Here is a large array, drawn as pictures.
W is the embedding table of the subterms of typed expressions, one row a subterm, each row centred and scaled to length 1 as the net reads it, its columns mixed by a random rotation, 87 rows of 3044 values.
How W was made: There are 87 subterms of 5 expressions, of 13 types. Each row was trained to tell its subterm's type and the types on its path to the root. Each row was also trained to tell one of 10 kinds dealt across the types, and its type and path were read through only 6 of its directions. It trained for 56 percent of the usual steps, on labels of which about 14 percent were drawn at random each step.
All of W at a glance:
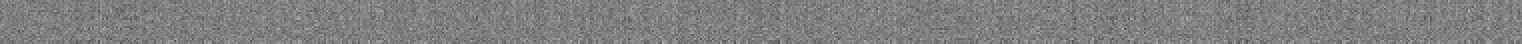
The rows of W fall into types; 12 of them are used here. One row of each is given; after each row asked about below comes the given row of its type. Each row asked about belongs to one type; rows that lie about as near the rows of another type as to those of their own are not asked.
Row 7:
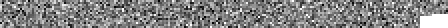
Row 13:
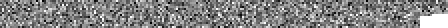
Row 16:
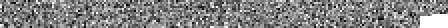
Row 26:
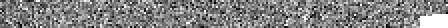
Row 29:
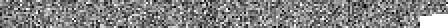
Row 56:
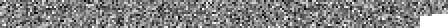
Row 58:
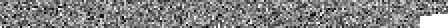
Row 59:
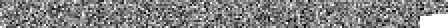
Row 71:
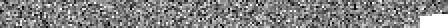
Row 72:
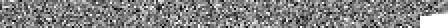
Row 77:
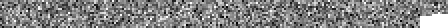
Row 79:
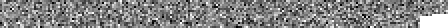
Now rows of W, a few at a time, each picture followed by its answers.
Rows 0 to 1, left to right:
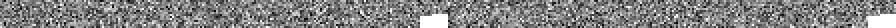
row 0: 72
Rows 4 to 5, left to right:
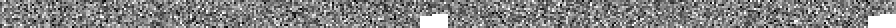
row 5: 72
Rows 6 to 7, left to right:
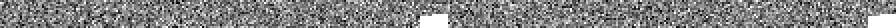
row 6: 58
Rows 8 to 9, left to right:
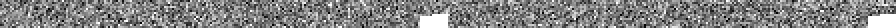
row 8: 56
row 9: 16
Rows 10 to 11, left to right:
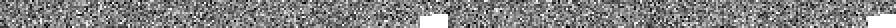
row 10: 71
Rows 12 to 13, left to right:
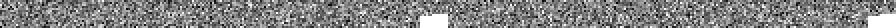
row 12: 71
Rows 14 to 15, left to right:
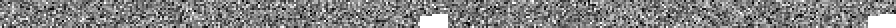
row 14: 77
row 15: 58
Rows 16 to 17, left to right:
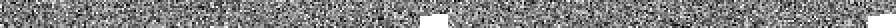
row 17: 79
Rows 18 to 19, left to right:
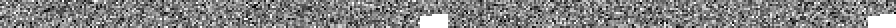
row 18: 56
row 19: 7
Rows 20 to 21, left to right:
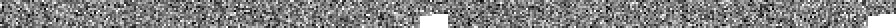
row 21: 16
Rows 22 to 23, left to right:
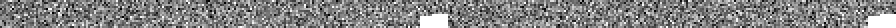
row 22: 72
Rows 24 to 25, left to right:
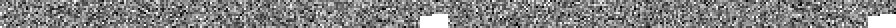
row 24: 59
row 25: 7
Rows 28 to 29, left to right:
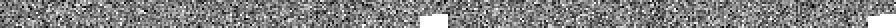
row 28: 71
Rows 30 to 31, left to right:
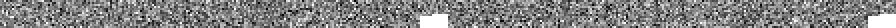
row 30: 79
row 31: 72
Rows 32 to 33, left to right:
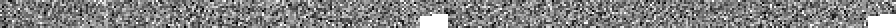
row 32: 26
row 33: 71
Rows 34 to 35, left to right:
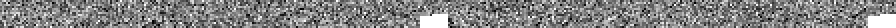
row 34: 79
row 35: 77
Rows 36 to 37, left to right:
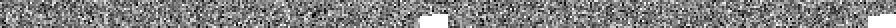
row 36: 26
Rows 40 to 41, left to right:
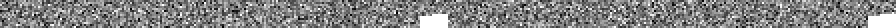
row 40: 71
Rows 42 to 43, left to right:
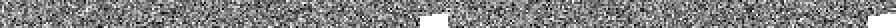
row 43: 77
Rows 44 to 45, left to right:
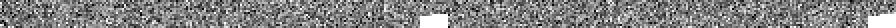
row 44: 16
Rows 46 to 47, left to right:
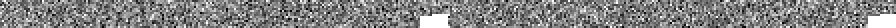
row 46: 56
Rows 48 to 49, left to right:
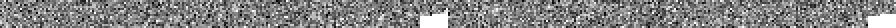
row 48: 13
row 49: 29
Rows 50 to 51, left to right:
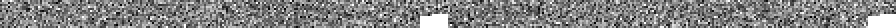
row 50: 77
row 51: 16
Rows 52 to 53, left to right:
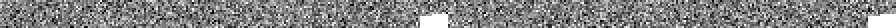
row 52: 7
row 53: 56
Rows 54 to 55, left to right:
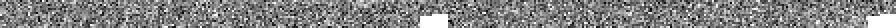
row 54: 56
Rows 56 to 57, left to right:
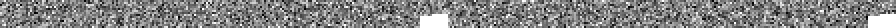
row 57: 59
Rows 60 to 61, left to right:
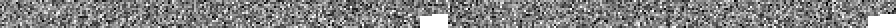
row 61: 16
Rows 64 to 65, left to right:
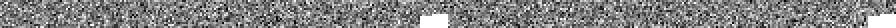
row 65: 7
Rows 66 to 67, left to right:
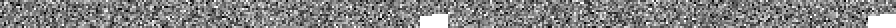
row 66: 72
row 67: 56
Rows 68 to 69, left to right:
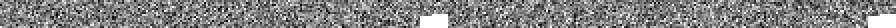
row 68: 59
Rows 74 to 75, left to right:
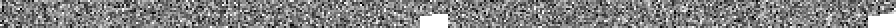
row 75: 13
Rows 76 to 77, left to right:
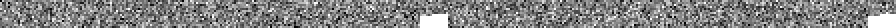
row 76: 77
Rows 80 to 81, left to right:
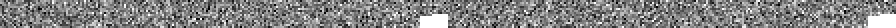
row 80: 16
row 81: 71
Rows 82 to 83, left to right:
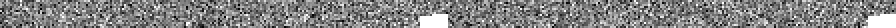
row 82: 26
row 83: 58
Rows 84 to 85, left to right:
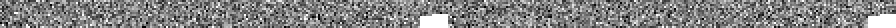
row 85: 58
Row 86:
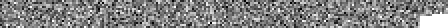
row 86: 77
